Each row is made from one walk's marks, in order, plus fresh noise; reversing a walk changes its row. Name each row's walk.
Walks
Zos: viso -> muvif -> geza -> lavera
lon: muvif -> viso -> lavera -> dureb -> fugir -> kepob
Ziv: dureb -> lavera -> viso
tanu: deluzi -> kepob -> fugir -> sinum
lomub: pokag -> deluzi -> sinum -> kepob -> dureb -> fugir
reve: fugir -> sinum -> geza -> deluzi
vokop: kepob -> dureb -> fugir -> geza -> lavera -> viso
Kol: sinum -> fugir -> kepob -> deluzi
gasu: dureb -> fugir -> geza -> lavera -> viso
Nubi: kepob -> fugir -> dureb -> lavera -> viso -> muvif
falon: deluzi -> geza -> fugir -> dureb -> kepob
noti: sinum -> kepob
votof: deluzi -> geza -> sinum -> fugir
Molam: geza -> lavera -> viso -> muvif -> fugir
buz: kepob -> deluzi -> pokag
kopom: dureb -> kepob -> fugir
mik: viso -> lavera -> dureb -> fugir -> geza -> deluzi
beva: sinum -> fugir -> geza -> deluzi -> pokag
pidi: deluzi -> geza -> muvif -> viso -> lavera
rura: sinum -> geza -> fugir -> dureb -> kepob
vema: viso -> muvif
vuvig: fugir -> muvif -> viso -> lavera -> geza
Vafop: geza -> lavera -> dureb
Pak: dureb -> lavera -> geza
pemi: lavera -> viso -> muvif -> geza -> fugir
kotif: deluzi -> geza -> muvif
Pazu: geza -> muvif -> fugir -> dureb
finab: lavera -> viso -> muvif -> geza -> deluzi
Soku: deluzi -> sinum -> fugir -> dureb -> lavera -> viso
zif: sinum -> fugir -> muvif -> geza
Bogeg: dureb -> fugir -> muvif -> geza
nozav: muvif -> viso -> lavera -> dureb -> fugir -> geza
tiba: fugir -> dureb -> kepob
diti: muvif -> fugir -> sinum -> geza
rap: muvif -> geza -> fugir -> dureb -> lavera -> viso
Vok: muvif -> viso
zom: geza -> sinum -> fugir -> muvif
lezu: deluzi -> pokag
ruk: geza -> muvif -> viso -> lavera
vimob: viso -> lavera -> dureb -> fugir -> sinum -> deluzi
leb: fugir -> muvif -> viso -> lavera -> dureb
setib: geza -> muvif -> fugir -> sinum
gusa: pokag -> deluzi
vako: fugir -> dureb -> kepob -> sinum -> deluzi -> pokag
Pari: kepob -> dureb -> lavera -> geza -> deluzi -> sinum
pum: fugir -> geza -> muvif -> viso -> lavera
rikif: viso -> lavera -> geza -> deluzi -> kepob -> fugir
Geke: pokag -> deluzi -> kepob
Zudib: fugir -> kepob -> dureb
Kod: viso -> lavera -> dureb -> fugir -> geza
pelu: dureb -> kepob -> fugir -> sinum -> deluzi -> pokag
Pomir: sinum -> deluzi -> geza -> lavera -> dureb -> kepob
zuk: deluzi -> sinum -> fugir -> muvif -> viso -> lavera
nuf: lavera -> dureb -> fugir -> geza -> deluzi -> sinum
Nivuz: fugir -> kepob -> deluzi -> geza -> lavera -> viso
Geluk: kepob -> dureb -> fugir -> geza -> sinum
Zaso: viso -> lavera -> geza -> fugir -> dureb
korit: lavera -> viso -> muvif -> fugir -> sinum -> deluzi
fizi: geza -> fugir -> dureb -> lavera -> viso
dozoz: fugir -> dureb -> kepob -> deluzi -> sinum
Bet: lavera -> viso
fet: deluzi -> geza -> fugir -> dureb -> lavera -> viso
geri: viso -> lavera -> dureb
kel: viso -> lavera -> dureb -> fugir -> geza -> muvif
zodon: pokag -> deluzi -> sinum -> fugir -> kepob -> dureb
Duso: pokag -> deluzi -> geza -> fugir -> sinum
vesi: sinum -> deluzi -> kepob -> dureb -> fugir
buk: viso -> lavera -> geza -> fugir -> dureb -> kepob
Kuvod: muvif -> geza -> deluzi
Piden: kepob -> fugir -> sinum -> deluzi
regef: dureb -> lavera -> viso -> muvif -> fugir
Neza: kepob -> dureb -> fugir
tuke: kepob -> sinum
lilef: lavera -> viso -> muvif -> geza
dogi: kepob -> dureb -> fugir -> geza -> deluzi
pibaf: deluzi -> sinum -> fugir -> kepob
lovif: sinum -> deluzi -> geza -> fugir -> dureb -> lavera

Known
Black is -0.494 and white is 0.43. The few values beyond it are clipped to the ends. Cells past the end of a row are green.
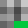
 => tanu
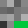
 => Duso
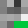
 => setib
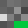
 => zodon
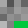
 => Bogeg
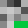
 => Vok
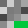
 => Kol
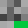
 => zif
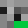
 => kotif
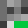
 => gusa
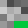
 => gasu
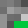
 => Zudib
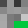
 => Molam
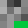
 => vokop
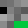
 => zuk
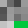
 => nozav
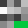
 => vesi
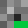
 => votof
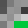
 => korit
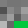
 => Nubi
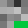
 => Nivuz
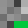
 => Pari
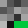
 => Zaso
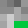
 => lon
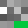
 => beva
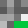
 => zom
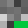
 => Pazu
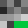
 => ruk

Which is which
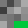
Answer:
lilef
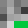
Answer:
Kuvod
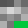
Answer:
regef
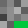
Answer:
lovif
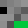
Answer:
pidi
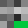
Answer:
rikif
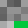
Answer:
diti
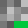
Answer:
nuf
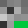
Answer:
Geke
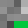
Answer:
tuke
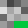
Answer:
Ziv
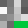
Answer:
pelu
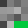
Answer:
lomub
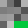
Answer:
Soku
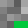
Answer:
Geluk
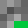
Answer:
dogi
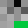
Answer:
fizi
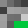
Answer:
leb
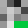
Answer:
rap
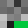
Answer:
Vafop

